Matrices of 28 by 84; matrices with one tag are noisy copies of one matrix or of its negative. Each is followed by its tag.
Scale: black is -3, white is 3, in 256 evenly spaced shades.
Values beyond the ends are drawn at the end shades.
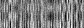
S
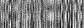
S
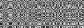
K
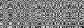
K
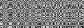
K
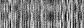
S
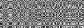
K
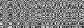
K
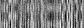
S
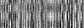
S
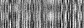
S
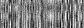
S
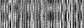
S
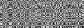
K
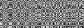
K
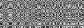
K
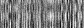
S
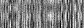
S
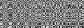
K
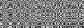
K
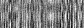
S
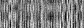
S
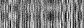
S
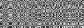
K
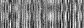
S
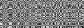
K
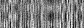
S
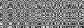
K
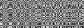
K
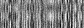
S
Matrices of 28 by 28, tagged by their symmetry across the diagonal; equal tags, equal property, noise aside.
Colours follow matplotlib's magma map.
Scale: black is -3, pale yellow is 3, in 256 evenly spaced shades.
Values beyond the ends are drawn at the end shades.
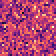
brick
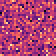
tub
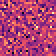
tub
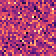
brick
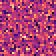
tub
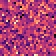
tub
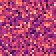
brick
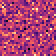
brick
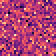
brick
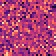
tub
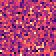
brick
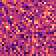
tub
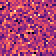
brick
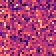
tub
